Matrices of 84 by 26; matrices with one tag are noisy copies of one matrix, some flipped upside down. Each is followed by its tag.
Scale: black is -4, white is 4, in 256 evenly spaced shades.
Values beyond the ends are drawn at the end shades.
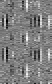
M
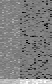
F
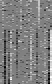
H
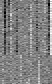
H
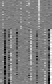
H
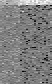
F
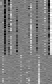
H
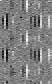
M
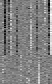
H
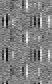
M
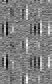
M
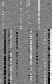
H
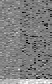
F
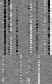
H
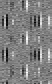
M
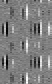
M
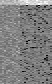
F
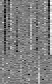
H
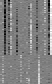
H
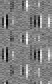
M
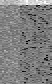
F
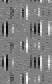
M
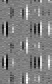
M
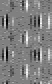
M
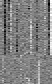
H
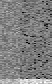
F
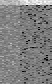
F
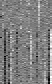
H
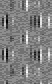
M
